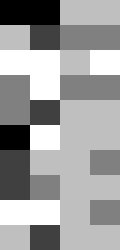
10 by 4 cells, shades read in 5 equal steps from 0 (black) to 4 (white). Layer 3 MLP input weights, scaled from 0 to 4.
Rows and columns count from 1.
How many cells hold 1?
5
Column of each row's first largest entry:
3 1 1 2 3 2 2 3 1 1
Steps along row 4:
up down same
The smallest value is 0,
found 3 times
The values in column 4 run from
2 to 4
